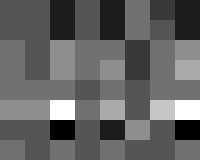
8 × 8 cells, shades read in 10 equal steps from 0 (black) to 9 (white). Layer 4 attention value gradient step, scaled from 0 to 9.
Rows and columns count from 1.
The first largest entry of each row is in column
6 6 3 8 1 3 6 1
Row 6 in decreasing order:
9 9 7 6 5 5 4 3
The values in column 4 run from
3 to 4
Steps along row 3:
down up down same down up up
